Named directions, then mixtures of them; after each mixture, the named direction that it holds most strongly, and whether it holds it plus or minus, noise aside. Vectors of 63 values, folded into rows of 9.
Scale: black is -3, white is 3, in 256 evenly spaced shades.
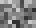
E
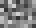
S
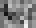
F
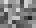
E, plus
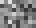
E, plus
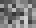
F, plus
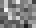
S, minus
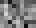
E, minus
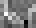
F, minus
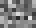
S, plus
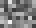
S, plus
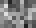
F, minus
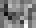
F, plus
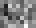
F, plus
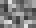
S, plus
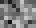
E, minus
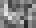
F, minus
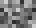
E, plus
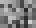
E, plus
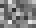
S, plus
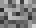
S, minus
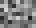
S, minus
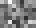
E, plus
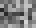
F, plus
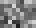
E, plus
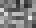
S, plus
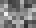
F, minus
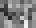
F, plus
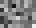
S, minus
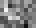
F, minus
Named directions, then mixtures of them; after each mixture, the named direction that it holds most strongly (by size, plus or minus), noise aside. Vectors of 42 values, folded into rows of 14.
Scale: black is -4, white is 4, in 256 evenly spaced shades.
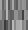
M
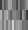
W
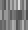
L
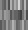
L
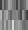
W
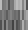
W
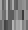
M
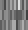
L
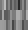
L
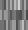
L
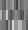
M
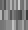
L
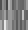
M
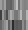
W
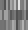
L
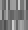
L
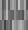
M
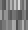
L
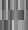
M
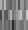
W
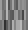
M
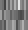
L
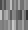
W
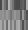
W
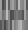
M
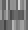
L
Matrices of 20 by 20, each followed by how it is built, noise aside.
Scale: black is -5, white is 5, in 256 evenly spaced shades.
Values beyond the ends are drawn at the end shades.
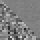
lower triangular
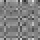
low rank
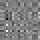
low rank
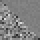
lower triangular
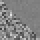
lower triangular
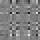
low rank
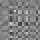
low rank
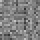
low rank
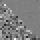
lower triangular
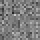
low rank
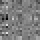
low rank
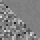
lower triangular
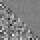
lower triangular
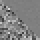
lower triangular
